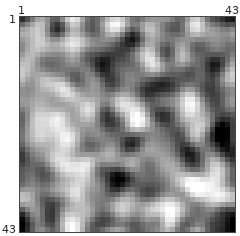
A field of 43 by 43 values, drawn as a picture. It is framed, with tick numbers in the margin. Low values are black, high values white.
Grain: blotchy. Histogram: bell-shaped. Mirror symmetry: none.
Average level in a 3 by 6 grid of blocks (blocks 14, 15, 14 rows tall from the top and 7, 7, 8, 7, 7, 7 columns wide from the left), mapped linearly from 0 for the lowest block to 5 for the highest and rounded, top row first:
431221
452220
151243
